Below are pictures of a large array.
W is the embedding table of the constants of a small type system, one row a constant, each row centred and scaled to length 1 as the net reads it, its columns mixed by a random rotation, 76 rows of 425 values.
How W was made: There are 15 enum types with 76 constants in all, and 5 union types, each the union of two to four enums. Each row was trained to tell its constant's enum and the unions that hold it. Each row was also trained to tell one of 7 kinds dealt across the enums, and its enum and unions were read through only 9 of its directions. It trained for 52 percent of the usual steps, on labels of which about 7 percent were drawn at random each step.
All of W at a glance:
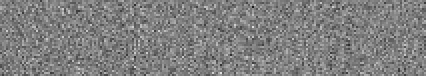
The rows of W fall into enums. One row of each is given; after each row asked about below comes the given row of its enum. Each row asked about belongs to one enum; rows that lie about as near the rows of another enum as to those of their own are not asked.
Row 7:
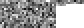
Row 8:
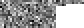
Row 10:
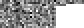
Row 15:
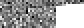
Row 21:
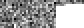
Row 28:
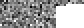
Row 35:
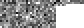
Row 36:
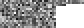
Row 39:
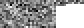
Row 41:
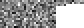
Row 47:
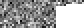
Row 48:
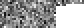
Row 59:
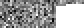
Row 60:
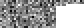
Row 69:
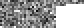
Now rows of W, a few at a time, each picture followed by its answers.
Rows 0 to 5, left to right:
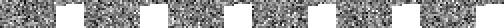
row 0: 47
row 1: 69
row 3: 41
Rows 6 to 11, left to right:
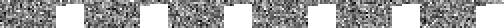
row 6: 8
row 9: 36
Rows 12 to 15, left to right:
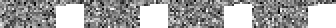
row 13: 10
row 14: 47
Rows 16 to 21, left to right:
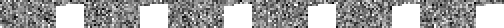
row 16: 69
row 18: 41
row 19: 47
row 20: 48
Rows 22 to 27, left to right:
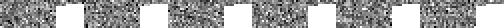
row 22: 69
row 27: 10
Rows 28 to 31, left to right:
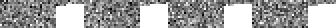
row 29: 47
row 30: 15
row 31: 39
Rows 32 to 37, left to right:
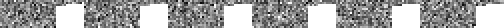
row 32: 47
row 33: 21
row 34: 10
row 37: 28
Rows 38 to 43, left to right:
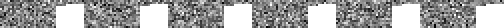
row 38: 8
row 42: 39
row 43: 60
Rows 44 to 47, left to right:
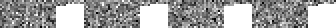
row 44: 41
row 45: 41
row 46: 69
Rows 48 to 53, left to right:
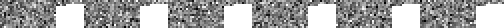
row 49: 41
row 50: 21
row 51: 28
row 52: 28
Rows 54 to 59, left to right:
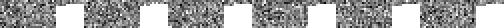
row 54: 10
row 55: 48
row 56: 69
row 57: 36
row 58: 10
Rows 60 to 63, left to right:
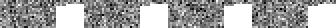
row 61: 15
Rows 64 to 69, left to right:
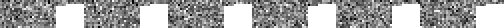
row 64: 36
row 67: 28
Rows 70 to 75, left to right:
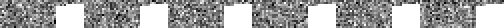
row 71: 15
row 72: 21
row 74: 15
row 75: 36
